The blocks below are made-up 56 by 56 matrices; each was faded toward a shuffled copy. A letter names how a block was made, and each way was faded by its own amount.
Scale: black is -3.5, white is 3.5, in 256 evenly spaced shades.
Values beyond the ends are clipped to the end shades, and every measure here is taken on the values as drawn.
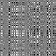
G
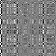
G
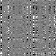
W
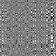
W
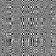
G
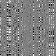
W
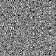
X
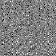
X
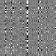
W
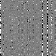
W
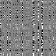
W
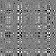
G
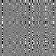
G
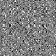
X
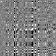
G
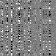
W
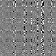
W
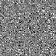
X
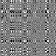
G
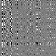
W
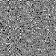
X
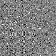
X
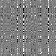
G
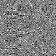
X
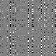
W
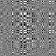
G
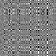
G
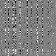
W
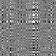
G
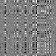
G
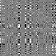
W
